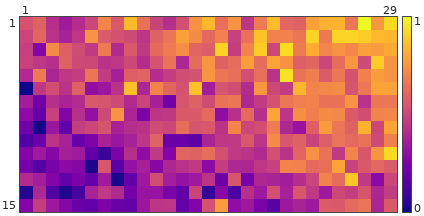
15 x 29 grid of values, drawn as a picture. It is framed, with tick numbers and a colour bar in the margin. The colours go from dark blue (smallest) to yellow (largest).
Ninth with the highest average: top right. Mirror symmetry: none. Ninth with the lowest average: bottom left. Histogram: bell-shaped. Stripes: none. Slope: up to the top right. Odd rows or columns: none.
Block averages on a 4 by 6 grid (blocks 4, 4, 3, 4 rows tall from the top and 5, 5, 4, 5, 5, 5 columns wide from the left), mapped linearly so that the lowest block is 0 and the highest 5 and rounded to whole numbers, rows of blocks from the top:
233445 | 123344 | 012234 | 001123
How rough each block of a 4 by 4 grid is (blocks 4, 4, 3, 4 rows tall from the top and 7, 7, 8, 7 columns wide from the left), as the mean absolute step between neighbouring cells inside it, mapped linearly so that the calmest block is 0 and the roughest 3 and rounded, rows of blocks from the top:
1 1 3 1 | 2 3 3 0 | 2 2 1 2 | 2 1 3 2
